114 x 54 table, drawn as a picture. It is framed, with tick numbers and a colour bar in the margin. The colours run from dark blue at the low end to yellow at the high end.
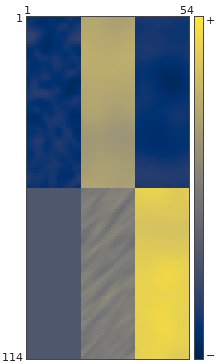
The table splits into 2 rows of 3 panels. Panel 1,1: very low, blotchy, faint in contrast. Panel 1,2: high, smooth, faint in contrast. Panel 1,3: very low, smooth, faint in contrast. Panel 2,1: low, flat. Panel 2,2: middling, slanting up to the right, faint in contrast. Panel 2,3: very high, smooth, faint in contrast.
